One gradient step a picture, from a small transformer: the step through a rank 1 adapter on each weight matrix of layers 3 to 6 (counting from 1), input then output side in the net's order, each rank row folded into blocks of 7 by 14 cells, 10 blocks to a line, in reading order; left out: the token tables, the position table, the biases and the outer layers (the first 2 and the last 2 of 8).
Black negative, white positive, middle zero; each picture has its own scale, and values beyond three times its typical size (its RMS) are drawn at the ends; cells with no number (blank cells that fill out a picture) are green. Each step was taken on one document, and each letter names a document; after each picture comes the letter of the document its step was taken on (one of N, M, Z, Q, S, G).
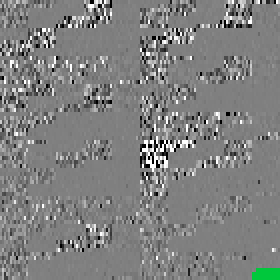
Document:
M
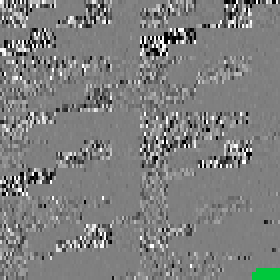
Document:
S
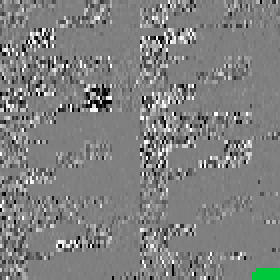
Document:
M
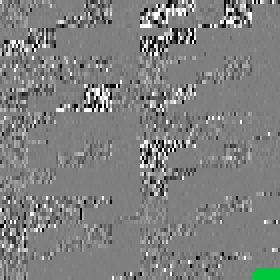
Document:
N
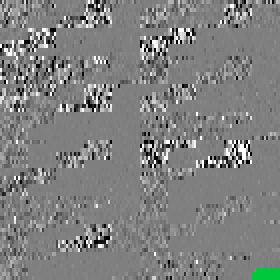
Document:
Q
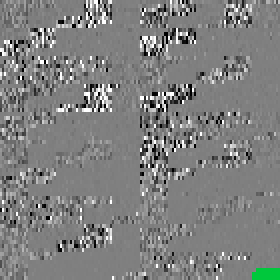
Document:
N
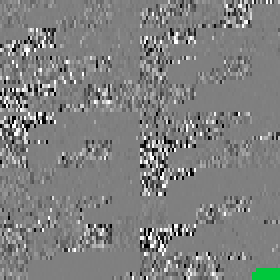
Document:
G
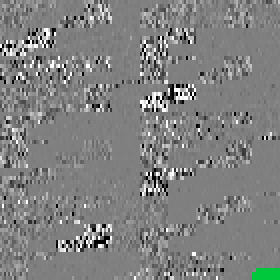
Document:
Q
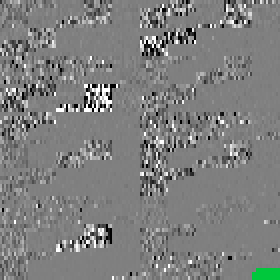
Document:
N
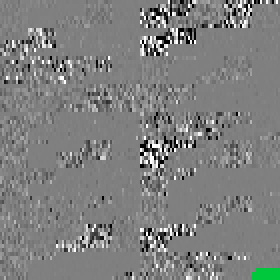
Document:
G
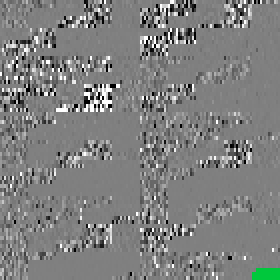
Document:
G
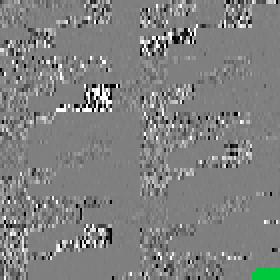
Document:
N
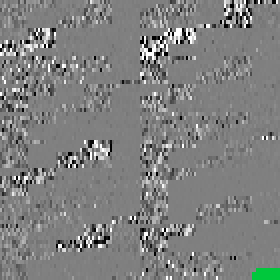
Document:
Q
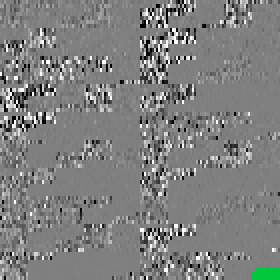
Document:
G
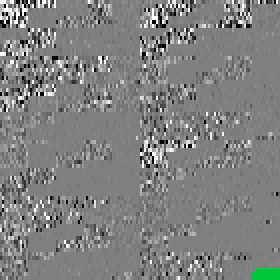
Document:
M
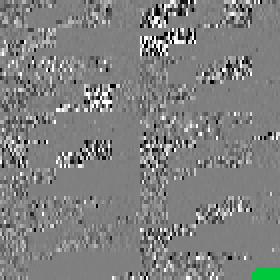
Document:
G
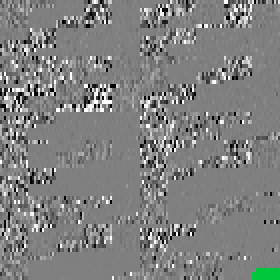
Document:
G
